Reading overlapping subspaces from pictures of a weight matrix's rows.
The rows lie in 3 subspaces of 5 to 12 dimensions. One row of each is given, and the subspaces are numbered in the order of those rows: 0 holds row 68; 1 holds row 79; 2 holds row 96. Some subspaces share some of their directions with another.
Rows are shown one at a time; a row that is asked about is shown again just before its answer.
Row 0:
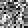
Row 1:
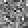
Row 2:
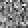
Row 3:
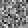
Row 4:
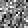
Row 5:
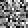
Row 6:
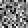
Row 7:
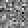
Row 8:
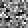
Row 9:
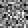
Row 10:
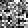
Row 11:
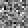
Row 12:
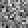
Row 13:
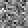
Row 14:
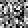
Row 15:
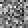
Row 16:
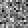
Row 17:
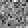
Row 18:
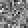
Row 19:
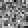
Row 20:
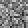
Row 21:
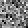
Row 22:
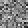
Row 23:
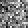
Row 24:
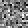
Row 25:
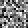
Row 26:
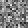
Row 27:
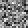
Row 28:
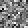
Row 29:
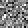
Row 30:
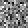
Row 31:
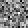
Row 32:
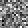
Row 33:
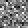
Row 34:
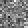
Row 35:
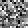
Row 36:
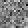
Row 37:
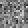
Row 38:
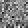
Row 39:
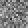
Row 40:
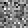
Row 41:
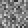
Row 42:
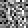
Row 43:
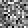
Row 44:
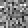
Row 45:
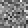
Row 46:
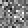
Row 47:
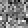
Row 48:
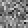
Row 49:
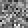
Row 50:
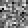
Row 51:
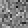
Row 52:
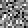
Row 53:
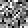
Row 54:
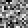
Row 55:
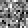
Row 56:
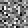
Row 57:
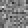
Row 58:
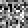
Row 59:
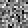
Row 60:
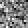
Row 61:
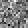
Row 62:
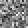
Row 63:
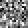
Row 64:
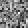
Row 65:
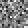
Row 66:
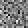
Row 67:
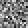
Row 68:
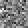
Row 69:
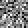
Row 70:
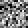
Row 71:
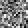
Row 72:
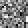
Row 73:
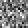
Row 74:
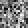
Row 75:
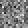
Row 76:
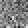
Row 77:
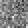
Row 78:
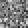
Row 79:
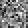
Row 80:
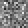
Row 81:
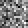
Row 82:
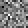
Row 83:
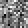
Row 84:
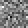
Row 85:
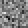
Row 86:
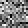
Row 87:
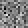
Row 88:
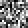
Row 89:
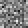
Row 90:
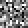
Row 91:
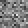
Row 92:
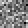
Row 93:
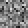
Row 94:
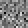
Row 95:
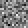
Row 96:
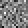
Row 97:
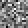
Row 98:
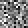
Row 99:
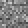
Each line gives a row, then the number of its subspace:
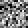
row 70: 2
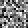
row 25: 1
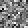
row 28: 0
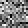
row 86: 1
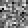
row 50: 0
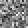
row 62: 1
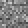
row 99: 1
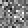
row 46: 2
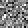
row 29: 0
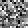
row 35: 1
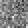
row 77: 1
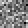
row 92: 1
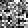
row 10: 1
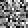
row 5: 1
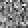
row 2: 2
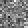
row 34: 1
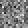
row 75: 0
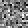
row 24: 1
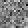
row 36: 1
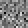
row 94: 2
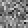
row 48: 1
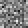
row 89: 0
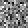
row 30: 2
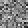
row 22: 1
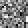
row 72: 1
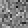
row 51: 1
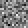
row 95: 2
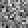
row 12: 1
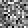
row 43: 2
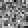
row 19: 1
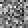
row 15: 0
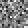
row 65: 1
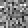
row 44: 2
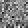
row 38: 1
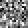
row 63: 0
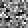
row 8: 1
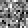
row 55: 2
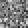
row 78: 0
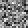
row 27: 0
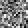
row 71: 2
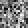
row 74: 0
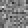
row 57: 0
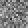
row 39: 1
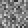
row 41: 2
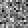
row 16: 1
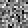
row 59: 1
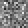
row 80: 2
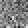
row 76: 1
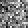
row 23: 1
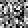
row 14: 0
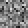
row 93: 2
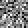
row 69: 0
